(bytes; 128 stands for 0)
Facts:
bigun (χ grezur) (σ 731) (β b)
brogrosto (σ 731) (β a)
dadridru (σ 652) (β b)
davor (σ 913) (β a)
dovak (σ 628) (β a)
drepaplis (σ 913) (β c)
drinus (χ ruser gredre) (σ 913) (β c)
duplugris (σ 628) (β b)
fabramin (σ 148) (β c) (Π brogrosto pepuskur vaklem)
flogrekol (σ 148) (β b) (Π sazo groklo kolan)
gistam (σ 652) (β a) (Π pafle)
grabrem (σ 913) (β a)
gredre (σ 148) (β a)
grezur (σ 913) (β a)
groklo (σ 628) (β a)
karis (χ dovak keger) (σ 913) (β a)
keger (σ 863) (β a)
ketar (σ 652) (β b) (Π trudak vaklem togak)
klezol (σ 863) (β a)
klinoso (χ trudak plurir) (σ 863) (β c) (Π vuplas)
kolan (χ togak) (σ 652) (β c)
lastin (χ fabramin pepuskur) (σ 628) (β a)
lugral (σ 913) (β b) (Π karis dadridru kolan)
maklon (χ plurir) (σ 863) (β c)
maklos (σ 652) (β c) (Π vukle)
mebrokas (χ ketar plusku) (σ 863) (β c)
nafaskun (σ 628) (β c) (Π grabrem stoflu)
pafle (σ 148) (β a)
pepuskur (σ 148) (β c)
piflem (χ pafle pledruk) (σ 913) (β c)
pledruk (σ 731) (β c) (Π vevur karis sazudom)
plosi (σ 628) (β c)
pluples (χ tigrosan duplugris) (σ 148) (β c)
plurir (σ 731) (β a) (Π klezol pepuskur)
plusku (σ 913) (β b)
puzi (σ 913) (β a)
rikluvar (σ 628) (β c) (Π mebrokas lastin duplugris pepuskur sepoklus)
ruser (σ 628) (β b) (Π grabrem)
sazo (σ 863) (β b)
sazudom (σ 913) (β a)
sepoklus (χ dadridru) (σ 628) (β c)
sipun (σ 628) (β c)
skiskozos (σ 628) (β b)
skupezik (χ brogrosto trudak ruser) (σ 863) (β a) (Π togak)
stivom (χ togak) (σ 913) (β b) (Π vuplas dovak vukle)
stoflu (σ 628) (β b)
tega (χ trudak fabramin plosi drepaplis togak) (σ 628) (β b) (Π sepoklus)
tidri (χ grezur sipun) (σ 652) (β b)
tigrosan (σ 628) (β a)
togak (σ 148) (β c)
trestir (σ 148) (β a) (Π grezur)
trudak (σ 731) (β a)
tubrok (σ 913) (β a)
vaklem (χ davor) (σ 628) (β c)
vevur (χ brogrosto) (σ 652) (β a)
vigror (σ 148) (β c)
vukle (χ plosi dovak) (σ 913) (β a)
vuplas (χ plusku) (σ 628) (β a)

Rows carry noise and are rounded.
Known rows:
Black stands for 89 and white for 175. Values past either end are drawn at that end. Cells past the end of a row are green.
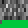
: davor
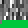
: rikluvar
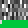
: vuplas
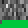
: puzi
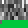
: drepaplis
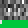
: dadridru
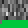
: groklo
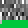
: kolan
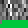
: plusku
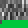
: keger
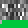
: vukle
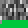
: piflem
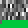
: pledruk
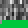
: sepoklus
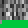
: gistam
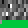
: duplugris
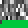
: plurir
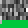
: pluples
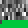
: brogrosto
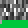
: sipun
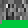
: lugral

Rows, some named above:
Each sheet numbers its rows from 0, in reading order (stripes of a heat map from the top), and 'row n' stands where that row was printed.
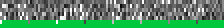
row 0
stivom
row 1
pafle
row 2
maklos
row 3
keger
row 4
klinoso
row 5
kolan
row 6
pepuskur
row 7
lastin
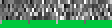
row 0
flogrekol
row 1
grezur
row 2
klinoso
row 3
togak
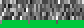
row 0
bigun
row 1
trestir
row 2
maklon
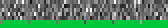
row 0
vevur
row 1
tigrosan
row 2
sazo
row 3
lastin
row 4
drepaplis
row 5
flogrekol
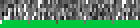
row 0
maklos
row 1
rikluvar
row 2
gredre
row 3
drinus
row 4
rikluvar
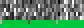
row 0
sipun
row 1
tigrosan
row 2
ketar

